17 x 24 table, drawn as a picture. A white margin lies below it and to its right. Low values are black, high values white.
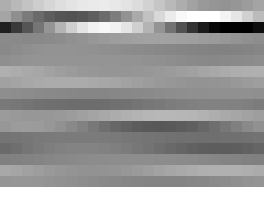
Values change most from cell to cell in the top right. A horizontal seam about 20% of the way down splits the table, and the bottom part is calmer. The halves do not mirror each other. A few values lie far out on both sides of the bulk. The grain runs across in streaks.
